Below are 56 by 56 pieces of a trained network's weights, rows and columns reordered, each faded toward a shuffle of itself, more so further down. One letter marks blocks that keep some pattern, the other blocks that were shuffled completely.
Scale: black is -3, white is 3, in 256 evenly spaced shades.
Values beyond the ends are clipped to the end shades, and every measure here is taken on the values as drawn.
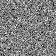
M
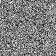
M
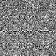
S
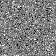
M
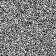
M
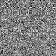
S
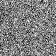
M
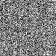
S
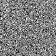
S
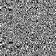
S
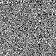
S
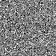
M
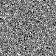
M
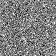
M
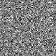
S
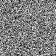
S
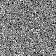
M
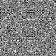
S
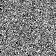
M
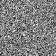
S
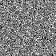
M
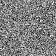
M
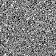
S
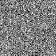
S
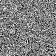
M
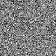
S
